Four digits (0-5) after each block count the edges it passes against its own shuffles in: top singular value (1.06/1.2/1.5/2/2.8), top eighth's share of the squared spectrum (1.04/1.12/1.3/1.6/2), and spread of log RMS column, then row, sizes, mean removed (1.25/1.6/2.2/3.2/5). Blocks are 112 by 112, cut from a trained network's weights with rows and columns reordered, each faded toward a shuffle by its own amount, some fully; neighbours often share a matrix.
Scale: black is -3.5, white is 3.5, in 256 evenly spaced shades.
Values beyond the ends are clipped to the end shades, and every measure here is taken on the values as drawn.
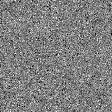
2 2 1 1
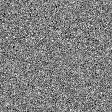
0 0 0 0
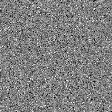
2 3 1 1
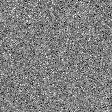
0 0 0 0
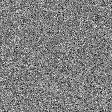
0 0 0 0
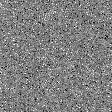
0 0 0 0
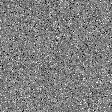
0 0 0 0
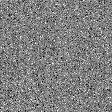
1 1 0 1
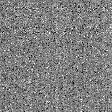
2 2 0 1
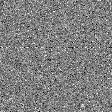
2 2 0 1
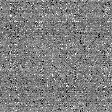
3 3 2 1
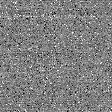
2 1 1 0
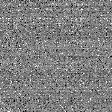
2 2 2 1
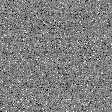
1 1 0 0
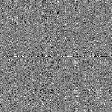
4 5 3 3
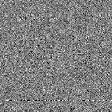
3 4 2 2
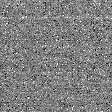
2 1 1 0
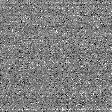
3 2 2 1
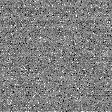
2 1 1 0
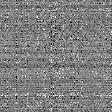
4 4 4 2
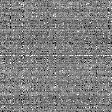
4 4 3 2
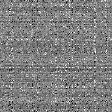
3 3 3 2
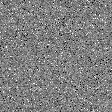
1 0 0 0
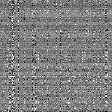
4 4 4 2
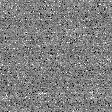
2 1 1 0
